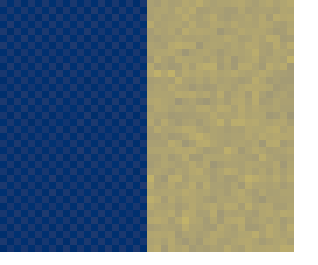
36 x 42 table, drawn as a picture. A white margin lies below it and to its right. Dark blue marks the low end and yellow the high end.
The table splits into one row of 2 panels. Panel 1,1: very low, checkered, faint in contrast. Panel 1,2: high, fine-grained, faint in contrast.
